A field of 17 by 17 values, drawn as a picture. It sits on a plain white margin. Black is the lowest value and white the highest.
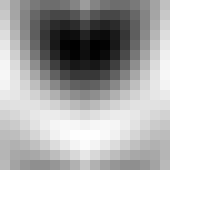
Mirror symmetry: left to right. Ninth with the lowest average: top middle. Stripes: none. Lone odd cells: none. Ninth with the highest average: bottom middle.
